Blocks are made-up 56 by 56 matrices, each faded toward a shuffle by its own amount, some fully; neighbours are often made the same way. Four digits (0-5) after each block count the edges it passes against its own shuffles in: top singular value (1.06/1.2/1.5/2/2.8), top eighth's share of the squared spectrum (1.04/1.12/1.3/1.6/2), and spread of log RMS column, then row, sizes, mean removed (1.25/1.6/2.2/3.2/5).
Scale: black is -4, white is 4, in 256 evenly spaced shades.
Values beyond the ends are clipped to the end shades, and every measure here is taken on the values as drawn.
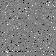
3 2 0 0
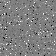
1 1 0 0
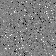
0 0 0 0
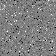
2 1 0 0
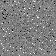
1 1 0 0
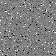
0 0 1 0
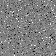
1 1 0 0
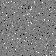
0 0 0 0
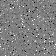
0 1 0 0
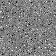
0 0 0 0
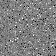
0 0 0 0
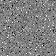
2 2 0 0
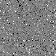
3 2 1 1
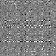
4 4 2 3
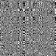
4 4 3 2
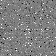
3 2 0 0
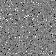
2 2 0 1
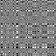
5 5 3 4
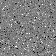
1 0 0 0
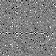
4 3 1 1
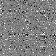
4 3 1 2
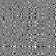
5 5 3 3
